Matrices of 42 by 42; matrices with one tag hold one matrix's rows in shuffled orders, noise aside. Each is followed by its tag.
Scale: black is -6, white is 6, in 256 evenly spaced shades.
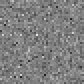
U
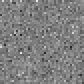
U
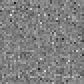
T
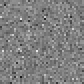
U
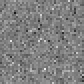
T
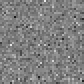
T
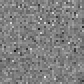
T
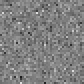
U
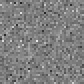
U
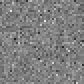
T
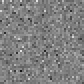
U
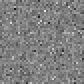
T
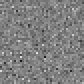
U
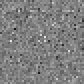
T
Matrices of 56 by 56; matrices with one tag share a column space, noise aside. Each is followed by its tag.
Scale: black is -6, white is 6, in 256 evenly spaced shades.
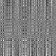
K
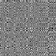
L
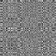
L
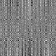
K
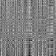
K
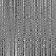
K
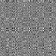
L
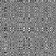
L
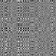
L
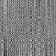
K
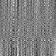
K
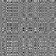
L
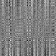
K
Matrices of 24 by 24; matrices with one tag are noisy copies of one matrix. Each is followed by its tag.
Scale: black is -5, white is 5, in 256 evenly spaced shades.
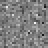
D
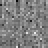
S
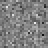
D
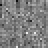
S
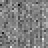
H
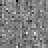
S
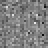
D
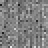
H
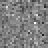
D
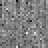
S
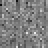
S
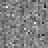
D
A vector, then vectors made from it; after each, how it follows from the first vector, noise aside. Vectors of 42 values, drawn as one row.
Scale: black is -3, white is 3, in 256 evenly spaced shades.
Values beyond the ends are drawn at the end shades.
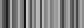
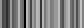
copied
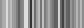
sign-scrambled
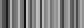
copied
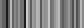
copied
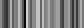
copied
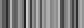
copied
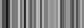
copied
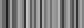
copied
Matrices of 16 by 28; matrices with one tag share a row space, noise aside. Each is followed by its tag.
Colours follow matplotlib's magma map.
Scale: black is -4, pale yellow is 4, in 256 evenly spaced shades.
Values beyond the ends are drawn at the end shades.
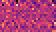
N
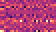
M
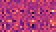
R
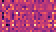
N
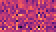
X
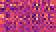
M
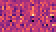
R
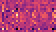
N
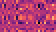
X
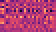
M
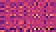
M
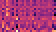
N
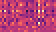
X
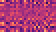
M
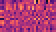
M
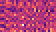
M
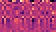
R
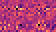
X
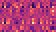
R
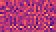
M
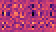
R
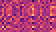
R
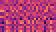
M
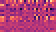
M
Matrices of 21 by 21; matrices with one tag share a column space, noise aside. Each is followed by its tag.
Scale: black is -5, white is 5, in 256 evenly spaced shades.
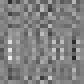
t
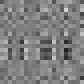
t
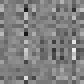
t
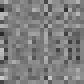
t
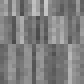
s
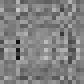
t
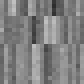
s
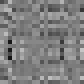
t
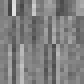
s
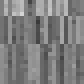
s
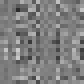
t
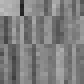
s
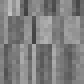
s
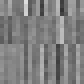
s
